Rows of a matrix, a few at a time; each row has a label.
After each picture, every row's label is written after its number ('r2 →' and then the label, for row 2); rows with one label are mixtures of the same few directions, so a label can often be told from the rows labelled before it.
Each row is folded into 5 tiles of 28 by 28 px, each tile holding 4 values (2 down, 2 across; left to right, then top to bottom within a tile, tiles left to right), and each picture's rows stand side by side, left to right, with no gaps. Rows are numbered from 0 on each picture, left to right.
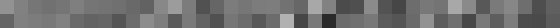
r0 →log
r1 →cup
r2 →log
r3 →log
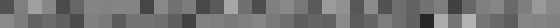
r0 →cup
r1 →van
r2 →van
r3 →log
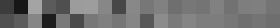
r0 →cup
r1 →log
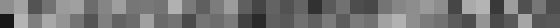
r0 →log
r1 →log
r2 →log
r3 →van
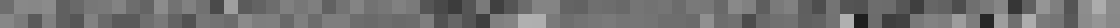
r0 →cup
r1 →van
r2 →log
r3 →log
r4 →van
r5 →log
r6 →log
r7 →log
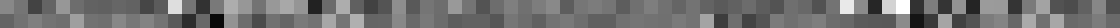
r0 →cup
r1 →cup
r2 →cup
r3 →cup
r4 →van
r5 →log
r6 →van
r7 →cup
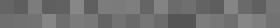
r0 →van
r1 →van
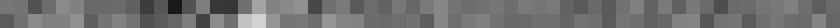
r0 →cup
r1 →log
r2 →cup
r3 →log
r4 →cup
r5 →cup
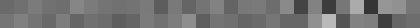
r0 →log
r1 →van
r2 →van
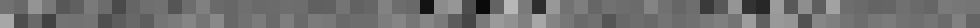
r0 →log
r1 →cup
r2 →log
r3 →van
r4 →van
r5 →van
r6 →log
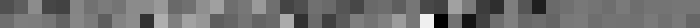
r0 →van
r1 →log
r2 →log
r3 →log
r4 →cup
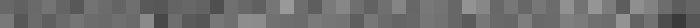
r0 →log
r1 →log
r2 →van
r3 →van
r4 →log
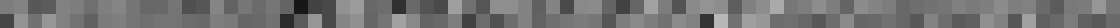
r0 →log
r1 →van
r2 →cup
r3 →cup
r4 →van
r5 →log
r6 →cup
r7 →cup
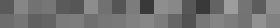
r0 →van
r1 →van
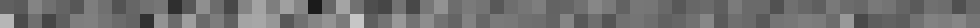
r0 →log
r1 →log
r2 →cup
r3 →cup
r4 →log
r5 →log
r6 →log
